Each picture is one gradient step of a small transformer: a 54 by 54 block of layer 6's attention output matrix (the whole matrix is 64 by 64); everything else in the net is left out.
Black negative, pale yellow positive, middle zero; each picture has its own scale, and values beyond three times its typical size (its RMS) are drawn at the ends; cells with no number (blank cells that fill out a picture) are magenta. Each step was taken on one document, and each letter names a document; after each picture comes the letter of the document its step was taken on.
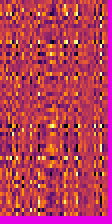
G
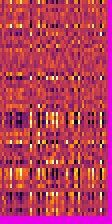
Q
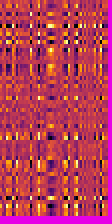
G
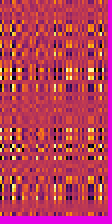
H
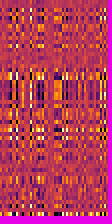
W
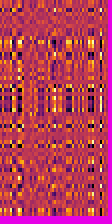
H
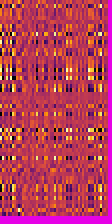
H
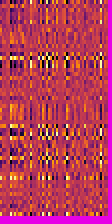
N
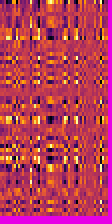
G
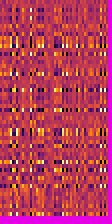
W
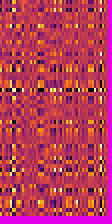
H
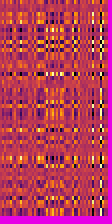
Q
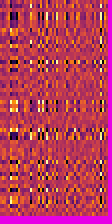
N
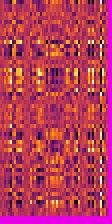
Q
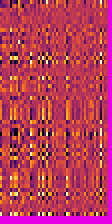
N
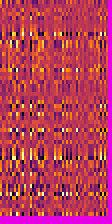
W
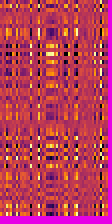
G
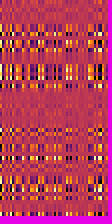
H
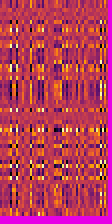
W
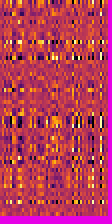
Q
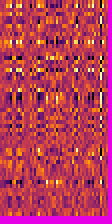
Q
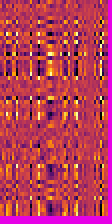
G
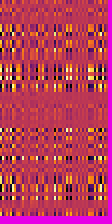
H
